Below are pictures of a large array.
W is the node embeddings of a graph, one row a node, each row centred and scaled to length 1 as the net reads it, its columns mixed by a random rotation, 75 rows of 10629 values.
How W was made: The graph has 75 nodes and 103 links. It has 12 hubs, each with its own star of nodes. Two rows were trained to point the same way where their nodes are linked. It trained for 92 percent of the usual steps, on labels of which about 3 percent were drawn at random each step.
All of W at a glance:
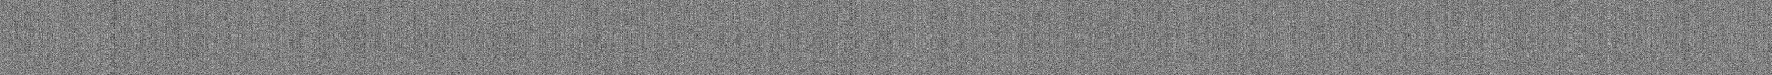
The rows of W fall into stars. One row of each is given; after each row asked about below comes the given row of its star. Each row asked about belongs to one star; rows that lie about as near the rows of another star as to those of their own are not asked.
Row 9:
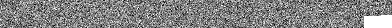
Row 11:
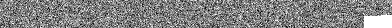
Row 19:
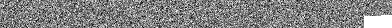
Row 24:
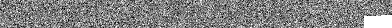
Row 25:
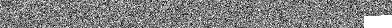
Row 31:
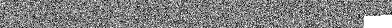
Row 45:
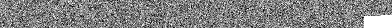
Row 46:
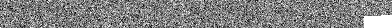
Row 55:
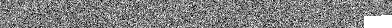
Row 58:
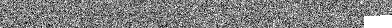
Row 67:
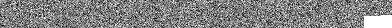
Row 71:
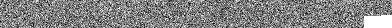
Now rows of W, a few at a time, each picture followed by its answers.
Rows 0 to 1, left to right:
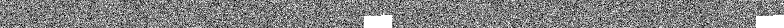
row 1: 25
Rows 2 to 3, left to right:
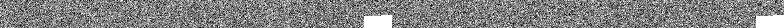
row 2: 45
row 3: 19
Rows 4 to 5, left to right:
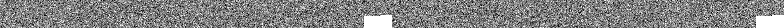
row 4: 31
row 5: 58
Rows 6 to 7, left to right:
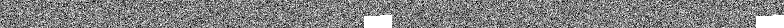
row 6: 9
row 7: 25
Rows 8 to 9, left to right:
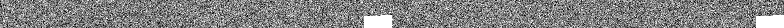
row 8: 58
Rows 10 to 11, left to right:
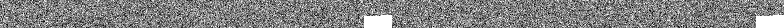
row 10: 31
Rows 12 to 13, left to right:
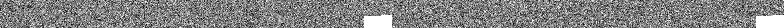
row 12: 46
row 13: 11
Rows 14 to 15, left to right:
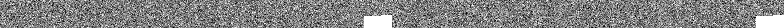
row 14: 67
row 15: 45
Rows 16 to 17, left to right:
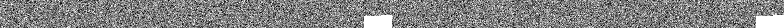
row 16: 11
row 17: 19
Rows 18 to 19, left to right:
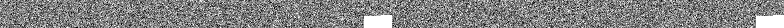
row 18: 11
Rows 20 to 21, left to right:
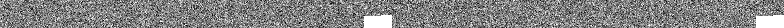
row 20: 45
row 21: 24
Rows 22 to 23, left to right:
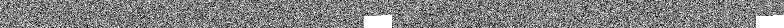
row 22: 11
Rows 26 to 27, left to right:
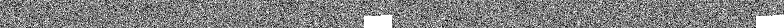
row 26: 31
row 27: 31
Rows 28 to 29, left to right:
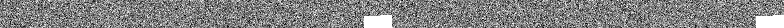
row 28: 9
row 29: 46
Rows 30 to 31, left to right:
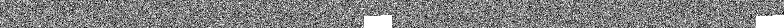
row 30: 67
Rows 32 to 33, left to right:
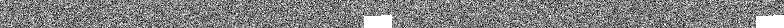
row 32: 46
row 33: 71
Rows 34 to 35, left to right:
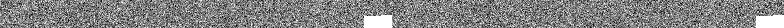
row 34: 55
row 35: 55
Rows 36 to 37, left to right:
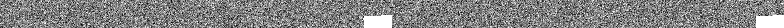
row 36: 55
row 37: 25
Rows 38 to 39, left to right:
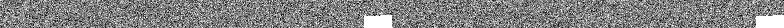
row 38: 31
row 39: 58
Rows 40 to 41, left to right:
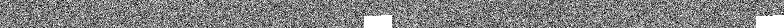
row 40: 11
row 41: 31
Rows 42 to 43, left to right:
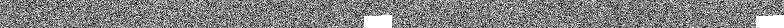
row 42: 11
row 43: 71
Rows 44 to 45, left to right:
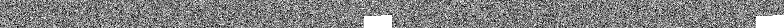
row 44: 67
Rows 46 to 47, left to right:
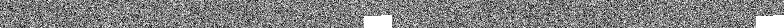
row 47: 67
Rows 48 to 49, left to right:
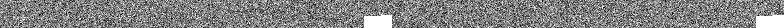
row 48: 25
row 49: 25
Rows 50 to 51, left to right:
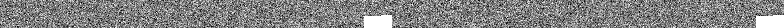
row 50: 67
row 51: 24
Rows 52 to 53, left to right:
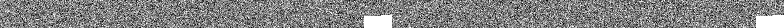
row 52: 45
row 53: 31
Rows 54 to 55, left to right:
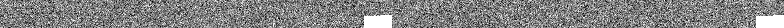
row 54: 58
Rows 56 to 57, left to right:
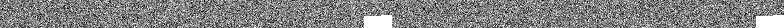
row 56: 46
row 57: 24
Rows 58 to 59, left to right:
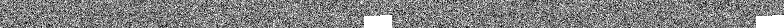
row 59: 58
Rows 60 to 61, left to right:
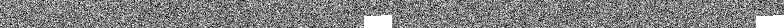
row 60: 71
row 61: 55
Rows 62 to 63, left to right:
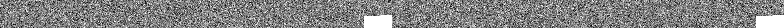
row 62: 25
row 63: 11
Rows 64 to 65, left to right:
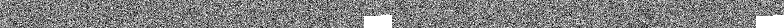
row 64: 25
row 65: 19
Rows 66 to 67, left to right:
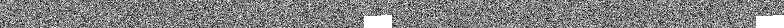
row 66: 45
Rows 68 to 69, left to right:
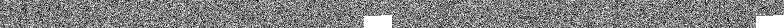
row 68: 46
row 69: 19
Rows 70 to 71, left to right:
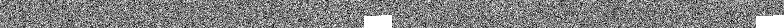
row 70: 24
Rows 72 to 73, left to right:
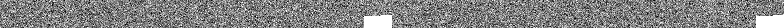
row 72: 58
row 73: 55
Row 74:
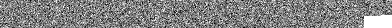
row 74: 19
